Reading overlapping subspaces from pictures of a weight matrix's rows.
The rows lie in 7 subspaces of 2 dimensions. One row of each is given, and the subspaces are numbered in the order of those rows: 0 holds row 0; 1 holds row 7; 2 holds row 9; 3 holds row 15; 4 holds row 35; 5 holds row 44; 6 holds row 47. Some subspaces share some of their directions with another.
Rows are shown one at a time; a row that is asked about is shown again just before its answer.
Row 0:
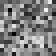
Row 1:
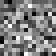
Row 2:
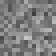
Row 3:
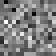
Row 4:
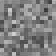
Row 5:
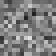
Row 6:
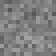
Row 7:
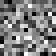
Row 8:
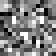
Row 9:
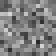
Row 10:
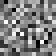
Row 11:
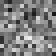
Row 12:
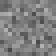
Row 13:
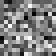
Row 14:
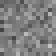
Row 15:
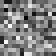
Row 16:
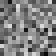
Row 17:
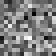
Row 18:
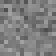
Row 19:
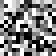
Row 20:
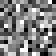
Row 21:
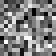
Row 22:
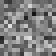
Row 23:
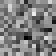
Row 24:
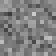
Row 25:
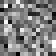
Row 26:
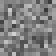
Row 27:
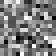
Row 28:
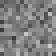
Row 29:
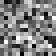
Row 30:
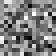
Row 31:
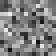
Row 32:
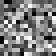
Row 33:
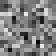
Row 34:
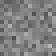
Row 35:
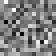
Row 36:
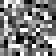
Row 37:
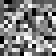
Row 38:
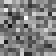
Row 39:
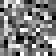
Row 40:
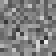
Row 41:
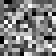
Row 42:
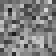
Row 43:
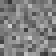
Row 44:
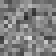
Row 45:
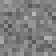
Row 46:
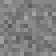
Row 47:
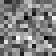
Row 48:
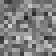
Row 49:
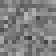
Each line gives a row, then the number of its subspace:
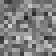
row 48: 6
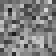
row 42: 0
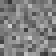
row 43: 1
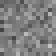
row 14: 5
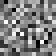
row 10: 4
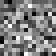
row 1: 1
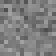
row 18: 3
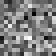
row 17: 3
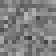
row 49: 5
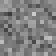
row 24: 2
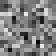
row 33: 2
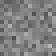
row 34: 5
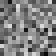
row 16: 1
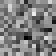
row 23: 3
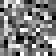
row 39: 6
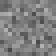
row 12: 2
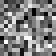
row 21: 1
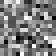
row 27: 6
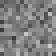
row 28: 5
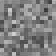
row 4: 0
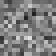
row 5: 5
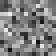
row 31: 2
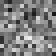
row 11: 0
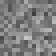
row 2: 3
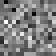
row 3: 4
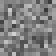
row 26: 0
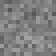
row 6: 0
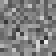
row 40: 4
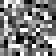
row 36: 6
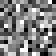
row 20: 1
